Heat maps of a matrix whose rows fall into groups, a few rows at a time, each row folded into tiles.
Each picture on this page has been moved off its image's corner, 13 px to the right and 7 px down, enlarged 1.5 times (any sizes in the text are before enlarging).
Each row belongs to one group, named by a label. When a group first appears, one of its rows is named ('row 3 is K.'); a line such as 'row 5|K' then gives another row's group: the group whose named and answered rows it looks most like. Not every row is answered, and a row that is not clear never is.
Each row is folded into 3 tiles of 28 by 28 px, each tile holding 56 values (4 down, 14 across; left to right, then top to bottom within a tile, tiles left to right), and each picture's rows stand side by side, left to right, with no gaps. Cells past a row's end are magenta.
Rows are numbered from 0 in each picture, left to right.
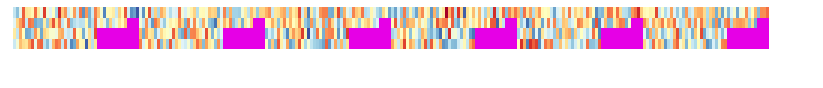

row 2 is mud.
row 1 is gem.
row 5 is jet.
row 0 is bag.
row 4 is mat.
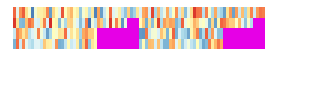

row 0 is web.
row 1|jet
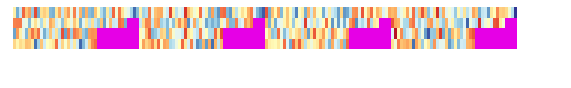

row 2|mat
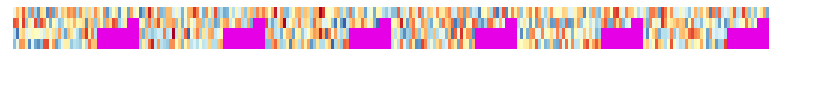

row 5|mat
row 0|jet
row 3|jet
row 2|web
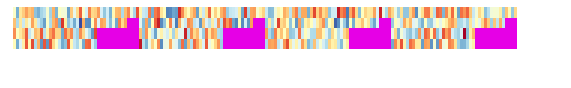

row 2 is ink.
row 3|ink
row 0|gem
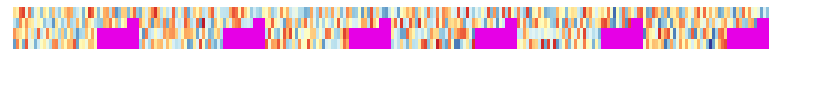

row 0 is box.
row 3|jet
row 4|gem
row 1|mud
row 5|bag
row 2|bag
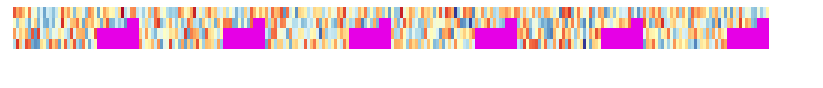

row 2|box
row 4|bag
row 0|box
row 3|ink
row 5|web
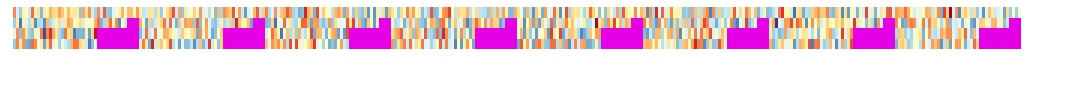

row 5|mat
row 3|gem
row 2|gem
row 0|ink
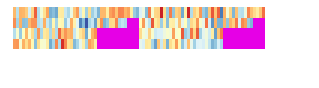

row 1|ink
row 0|mat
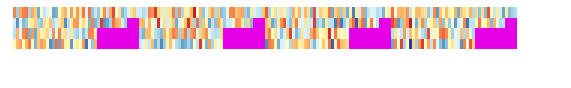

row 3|web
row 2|web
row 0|mat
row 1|mud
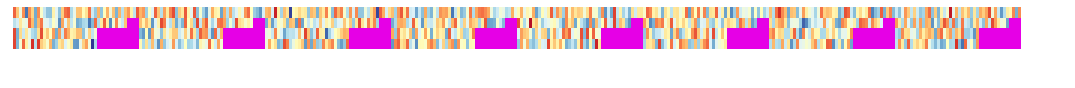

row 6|box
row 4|web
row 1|mud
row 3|box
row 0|gem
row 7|mud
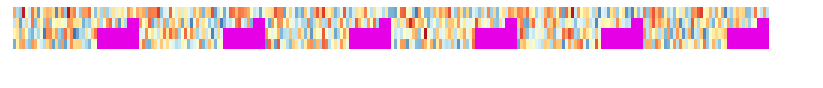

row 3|jet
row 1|mud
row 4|web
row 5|box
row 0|ink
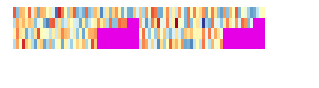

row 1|web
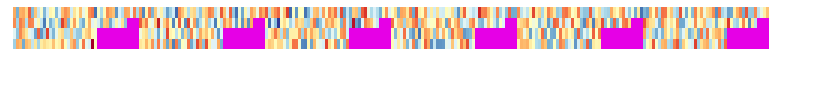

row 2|mat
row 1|gem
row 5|jet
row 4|bag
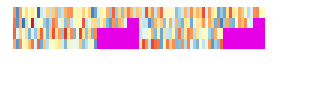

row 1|mat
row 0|gem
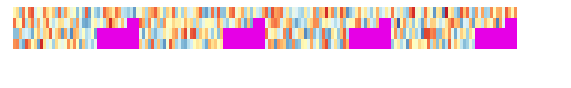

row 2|box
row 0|mud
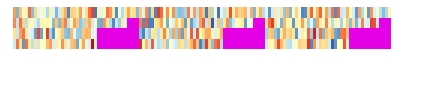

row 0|box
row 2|bag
